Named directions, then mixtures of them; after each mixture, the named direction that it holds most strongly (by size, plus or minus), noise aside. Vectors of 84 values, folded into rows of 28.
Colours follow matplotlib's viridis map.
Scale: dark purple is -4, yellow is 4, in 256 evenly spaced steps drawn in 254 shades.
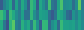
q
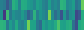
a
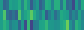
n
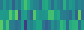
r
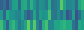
a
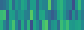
q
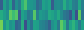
r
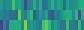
r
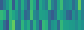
q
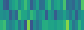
n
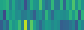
n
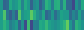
n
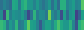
a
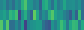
r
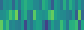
r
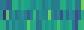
a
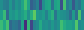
n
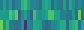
r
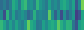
a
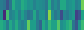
a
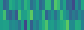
n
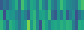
a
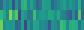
r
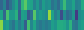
a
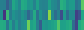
a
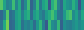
q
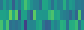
r
